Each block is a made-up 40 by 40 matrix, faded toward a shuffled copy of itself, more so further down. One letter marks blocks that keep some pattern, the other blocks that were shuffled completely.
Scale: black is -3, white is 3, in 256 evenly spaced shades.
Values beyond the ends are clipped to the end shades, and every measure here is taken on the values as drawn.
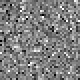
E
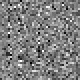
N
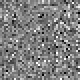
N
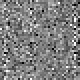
N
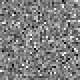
E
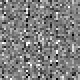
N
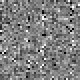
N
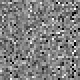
N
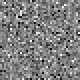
E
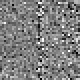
N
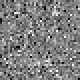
E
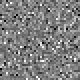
E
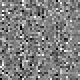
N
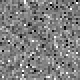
E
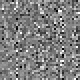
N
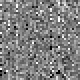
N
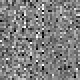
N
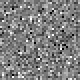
E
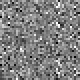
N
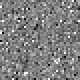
E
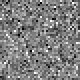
E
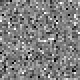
E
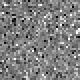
E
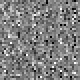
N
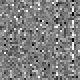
N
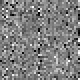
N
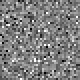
E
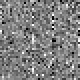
N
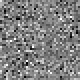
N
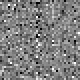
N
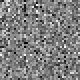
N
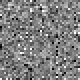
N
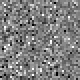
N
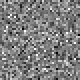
E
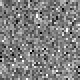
E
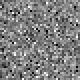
E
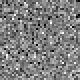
E
